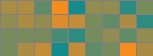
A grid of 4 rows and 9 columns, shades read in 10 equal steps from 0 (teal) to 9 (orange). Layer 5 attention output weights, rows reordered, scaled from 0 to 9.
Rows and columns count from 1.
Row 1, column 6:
5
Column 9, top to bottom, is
4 1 5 6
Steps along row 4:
up up down up down up up down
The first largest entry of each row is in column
4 4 7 8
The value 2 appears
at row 3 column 4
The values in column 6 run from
3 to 5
